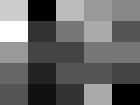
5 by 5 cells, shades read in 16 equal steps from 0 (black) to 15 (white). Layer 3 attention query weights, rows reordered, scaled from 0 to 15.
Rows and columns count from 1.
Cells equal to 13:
0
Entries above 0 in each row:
4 5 5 5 4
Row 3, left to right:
9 4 4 7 7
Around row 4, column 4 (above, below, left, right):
7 10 5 4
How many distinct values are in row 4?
4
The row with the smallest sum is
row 5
